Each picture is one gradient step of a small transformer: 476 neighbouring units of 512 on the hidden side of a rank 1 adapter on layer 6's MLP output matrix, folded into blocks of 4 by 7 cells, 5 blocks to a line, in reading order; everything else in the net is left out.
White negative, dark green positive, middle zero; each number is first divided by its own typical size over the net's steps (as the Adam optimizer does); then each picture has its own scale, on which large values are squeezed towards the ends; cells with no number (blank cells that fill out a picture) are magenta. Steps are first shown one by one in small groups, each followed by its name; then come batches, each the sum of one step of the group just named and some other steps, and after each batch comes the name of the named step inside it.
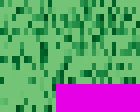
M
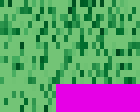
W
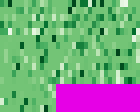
W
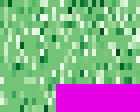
W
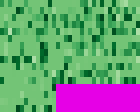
M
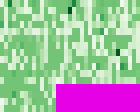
W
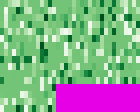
M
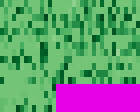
M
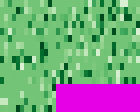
M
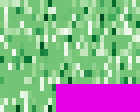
M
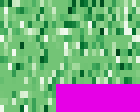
W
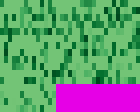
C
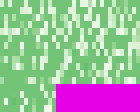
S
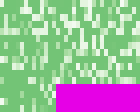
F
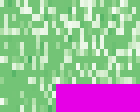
F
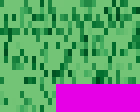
C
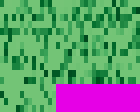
C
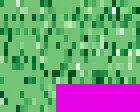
C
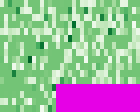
S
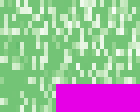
S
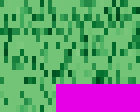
C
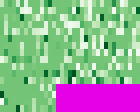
F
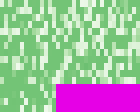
S
